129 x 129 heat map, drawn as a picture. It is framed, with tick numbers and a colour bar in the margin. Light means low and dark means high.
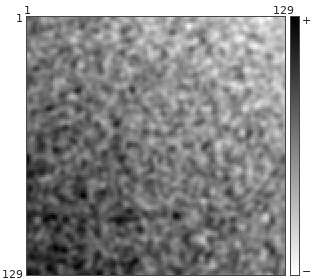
Slope: up to the bottom left. Ninth with the lowest average: top right. Ninth with the highest average: bottom left. Grain: blotchy. Lone odd cells: none. Odd rows or columns: none.
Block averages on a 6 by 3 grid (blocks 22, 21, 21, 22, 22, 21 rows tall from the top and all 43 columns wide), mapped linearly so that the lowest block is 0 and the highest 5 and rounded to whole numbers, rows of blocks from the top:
210 / 321 / 321 / 432 / 533 / 543
